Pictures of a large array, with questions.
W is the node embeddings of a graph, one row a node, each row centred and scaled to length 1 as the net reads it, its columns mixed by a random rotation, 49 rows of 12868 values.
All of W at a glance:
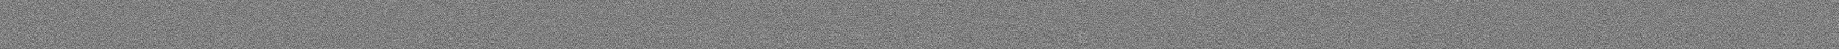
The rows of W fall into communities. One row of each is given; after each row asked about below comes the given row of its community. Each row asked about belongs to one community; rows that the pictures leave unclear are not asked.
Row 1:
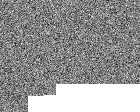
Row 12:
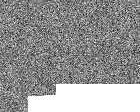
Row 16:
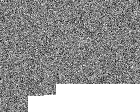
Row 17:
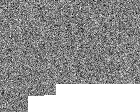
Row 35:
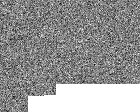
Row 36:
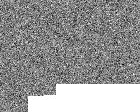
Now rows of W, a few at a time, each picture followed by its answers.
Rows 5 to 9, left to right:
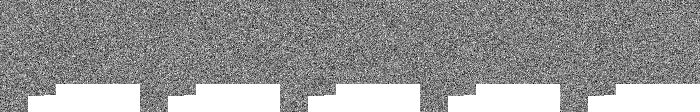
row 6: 1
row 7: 12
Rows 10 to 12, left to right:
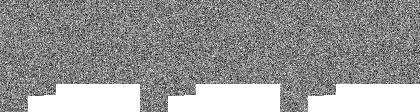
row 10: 12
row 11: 17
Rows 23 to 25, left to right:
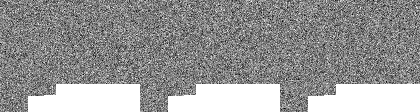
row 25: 17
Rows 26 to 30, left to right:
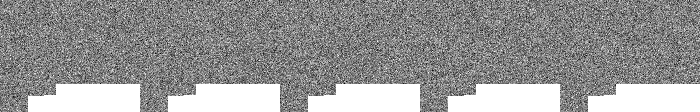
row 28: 12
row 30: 36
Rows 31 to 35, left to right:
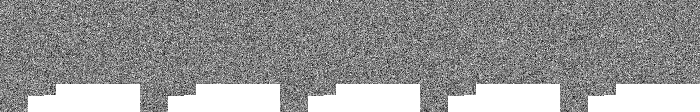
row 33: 1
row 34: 16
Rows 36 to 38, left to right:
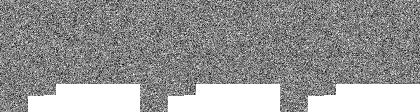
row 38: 12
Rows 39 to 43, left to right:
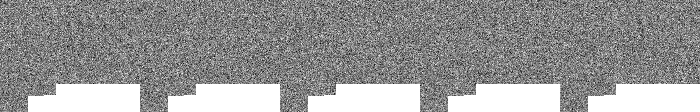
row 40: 1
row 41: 35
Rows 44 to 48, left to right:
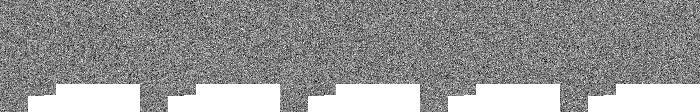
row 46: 17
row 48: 1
